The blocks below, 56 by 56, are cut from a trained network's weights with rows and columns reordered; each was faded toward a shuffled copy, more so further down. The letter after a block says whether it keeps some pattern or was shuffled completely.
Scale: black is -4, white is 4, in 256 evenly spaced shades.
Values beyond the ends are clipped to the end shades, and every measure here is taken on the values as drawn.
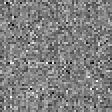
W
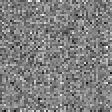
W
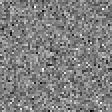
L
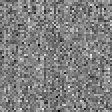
W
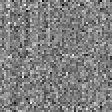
W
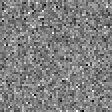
L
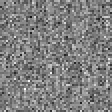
W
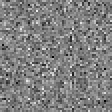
W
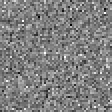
L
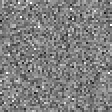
L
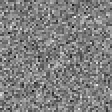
L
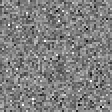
L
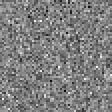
L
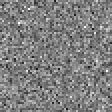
L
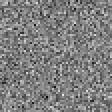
W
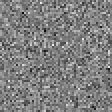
W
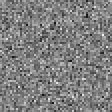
L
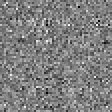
W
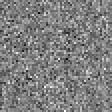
W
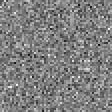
W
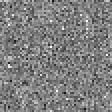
W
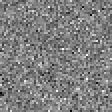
L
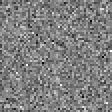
L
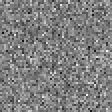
L
